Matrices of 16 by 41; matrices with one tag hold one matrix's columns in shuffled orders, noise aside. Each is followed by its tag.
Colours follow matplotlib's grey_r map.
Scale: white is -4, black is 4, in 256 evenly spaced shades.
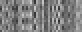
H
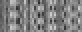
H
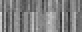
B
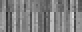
B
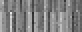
B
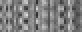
H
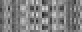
H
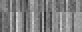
B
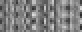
H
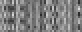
H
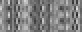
H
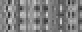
H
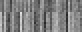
B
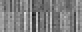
B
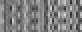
H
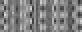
H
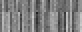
B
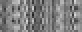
H
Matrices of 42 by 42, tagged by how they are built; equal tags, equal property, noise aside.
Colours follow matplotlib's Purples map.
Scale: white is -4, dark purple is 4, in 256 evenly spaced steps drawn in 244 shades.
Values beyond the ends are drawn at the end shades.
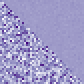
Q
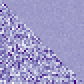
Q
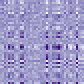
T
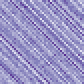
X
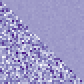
Q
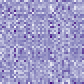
T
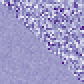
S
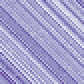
X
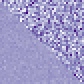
S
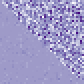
S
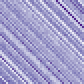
X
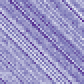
X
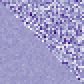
S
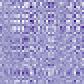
T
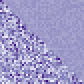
Q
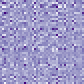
T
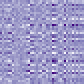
T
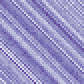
X
